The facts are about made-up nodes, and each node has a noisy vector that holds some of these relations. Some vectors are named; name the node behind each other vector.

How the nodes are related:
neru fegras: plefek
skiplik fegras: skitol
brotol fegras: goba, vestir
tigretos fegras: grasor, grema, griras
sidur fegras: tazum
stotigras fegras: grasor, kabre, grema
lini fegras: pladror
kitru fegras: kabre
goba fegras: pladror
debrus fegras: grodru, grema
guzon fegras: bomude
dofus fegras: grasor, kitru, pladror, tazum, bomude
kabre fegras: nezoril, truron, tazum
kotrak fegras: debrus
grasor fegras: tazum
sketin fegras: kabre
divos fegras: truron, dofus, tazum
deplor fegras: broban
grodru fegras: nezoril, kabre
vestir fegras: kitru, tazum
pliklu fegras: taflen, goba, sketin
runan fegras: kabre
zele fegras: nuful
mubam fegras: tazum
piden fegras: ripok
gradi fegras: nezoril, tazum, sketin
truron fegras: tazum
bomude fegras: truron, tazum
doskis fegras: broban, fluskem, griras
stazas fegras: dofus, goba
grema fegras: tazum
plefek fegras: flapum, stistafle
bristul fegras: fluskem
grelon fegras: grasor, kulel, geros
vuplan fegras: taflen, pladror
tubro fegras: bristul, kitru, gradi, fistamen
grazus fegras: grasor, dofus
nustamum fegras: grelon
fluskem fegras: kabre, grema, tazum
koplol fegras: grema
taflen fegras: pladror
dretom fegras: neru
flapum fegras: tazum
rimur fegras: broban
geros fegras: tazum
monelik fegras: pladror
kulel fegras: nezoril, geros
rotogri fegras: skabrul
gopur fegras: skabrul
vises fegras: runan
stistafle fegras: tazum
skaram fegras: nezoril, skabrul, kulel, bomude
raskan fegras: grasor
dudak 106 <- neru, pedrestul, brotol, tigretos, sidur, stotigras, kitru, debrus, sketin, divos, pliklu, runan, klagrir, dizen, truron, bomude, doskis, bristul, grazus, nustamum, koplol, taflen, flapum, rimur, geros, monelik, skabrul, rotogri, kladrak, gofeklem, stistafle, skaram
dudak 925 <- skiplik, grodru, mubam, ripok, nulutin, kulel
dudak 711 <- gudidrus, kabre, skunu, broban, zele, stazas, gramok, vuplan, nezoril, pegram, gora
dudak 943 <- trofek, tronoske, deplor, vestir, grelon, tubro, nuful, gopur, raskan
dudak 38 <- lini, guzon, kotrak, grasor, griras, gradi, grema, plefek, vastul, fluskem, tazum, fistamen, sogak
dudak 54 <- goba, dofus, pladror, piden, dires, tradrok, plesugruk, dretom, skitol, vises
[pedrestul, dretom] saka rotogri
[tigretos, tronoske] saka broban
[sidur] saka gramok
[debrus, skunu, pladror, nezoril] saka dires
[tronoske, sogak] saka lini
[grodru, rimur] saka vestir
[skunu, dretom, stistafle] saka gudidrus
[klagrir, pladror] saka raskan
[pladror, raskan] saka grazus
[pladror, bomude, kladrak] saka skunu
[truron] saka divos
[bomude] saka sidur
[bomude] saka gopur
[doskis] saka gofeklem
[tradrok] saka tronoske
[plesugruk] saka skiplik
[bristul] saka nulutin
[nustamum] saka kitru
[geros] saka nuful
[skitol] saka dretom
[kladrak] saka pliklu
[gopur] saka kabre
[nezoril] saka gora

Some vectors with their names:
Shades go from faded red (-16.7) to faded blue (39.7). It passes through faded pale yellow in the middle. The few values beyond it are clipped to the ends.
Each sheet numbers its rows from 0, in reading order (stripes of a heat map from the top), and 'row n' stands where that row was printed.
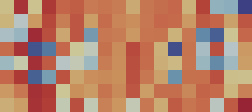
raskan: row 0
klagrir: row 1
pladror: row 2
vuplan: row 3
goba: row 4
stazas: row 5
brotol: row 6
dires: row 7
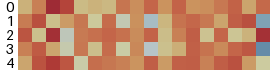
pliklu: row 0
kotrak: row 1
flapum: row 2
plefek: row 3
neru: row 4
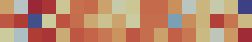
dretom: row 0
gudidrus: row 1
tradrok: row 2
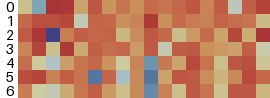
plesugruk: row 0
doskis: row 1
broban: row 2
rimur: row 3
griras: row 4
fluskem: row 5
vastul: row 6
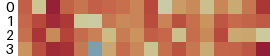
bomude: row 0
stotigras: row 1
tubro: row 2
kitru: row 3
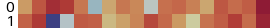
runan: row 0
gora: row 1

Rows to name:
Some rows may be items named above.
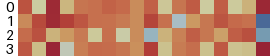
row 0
truron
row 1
gopur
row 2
kotrak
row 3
flapum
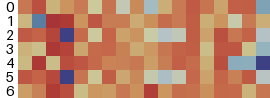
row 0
kotrak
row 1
skitol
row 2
grasor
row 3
rotogri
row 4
raskan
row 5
grasor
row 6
brotol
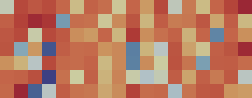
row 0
grodru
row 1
debrus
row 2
vestir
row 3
tazum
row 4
sogak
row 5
grasor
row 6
zele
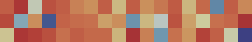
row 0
vestir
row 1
tazum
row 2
grelon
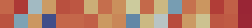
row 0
nezoril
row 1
tazum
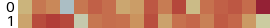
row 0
skiplik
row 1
neru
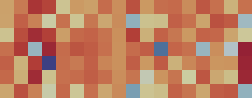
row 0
brotol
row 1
guzon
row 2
nustamum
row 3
tronoske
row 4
mubam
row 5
geros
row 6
guzon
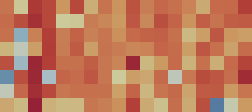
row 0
kladrak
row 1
stotigras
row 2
pedrestul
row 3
klagrir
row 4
sidur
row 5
kulel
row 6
skaram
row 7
dofus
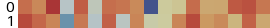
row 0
gradi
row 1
grema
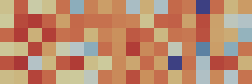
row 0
lini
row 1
grazus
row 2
deplor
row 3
taflen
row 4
skunu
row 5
monelik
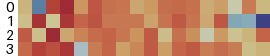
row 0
skitol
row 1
raskan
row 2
stistafle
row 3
tigretos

